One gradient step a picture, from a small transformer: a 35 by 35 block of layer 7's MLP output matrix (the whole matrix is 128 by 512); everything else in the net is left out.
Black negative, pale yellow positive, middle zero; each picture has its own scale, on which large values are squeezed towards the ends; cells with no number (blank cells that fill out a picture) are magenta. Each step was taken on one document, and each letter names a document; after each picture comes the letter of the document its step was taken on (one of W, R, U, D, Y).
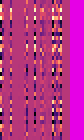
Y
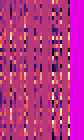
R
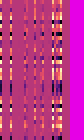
Y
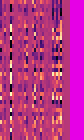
R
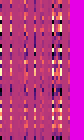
Y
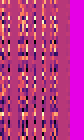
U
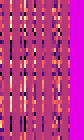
Y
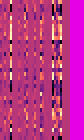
R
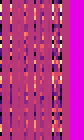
Y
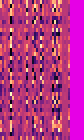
R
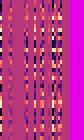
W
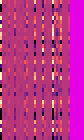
W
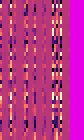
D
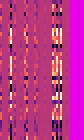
D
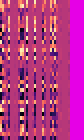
U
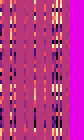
D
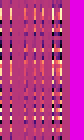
Y
